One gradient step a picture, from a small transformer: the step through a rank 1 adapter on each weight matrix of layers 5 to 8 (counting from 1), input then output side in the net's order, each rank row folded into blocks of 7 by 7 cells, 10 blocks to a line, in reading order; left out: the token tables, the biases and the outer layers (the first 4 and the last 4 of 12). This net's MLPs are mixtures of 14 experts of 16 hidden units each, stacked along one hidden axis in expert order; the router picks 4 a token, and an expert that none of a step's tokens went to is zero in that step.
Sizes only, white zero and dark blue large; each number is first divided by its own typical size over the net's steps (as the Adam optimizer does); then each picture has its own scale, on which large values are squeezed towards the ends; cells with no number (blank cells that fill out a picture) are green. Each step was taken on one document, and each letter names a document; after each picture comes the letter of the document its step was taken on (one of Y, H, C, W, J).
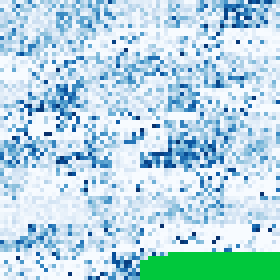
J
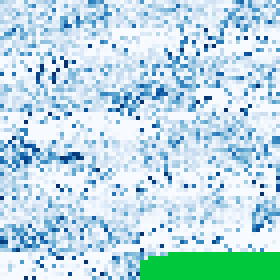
J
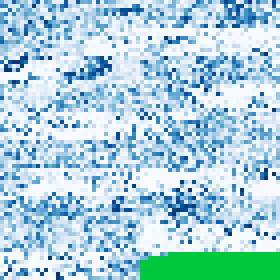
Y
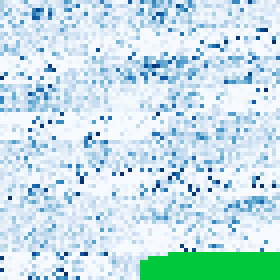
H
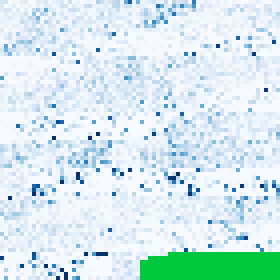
H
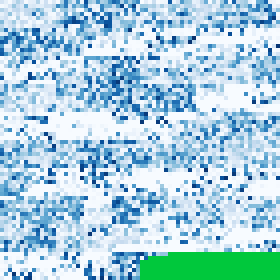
Y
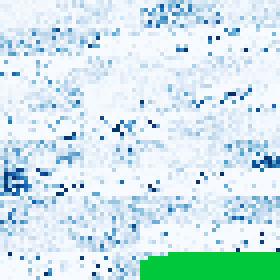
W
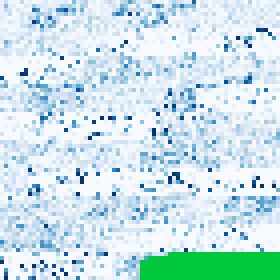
H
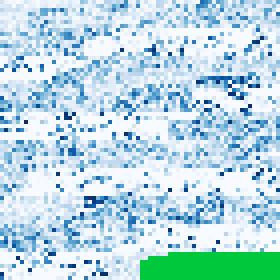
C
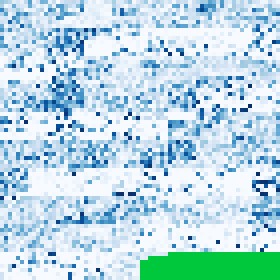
C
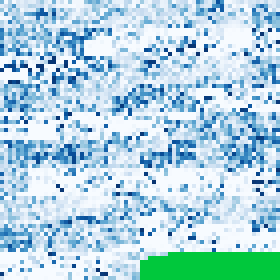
C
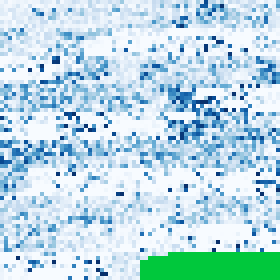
C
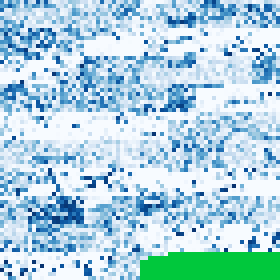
Y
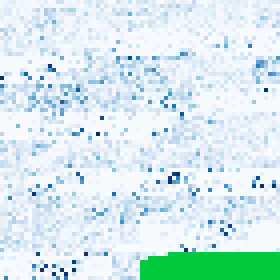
H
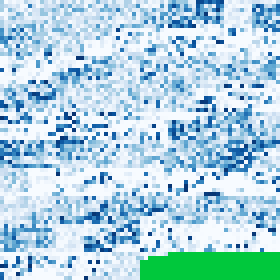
C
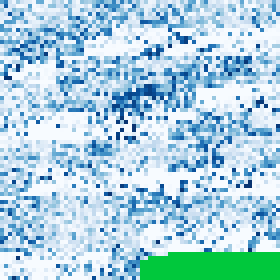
Y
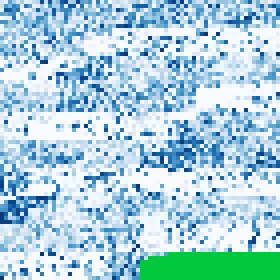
Y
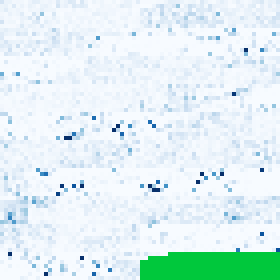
W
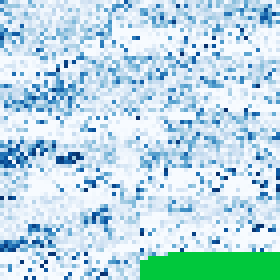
J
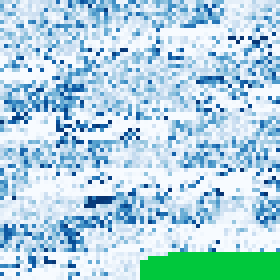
C
